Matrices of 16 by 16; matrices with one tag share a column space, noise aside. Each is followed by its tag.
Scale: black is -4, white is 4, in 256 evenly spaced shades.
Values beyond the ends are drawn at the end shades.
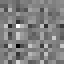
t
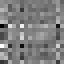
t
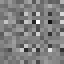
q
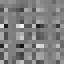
t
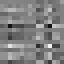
t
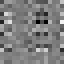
q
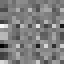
t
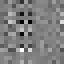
q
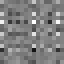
q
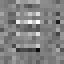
q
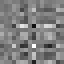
t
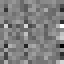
t
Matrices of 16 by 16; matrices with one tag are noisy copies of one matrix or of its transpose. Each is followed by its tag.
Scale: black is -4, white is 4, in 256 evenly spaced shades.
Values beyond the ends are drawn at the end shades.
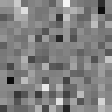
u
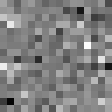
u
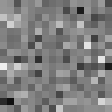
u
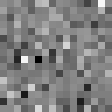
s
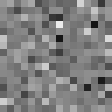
s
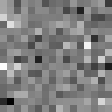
u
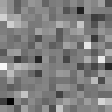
u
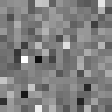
s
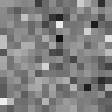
s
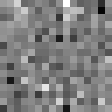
u
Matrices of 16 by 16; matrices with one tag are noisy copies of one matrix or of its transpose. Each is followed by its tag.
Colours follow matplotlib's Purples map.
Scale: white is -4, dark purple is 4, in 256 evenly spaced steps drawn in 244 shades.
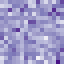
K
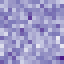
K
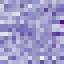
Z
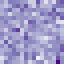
K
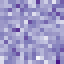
K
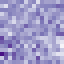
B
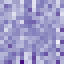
Z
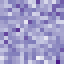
K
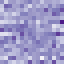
Z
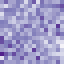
B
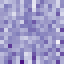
Z
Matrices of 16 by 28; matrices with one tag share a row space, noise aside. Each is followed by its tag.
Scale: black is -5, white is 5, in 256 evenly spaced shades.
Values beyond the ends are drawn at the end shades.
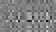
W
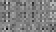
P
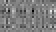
P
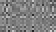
P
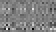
P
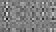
P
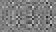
W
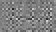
W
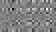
W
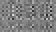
W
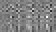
W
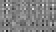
P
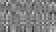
P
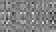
P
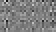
P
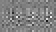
W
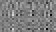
W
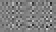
W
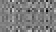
W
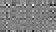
P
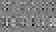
P
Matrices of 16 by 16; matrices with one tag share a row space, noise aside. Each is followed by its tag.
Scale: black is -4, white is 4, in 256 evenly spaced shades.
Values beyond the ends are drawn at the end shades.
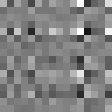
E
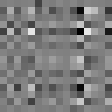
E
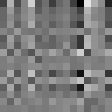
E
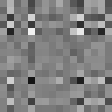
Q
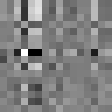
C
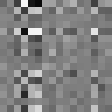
C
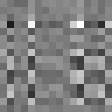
Q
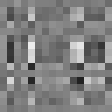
Q
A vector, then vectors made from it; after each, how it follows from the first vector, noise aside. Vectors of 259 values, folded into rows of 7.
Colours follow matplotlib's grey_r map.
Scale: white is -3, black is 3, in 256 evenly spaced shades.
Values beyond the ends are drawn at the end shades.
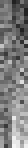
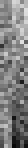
negated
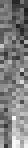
copied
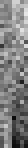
negated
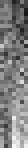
copied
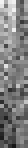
reversed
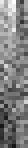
reversed
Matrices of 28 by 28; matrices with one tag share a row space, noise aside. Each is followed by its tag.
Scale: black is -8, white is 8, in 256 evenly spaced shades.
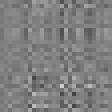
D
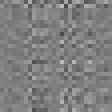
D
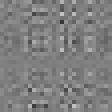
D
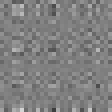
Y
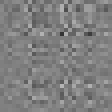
D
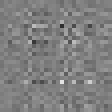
D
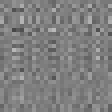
Y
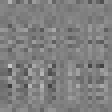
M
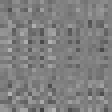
M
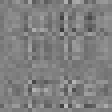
D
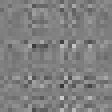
D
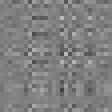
D
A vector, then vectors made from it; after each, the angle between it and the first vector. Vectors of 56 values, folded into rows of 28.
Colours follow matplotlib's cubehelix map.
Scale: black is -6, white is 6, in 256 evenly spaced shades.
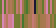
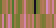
partly aligned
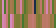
nearly parallel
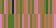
partly opposed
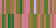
nearly opposite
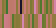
partly opposed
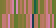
partly aligned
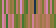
nearly parallel
